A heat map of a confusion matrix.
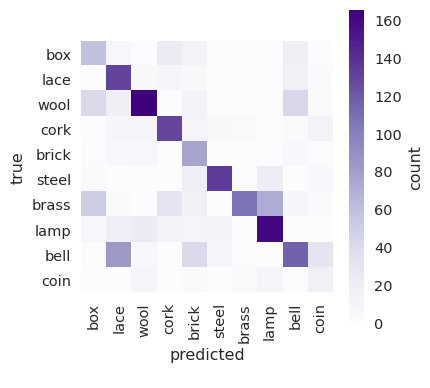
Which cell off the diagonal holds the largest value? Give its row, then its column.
bell, lace
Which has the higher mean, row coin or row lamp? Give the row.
lamp
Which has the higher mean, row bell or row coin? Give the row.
bell
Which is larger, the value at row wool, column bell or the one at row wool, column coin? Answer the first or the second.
the first
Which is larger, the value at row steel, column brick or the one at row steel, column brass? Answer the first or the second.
the first
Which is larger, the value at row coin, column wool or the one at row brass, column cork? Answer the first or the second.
the second
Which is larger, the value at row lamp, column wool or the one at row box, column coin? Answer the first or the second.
the first
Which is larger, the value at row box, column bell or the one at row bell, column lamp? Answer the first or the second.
the first
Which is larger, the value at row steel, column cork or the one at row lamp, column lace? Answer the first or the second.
the second
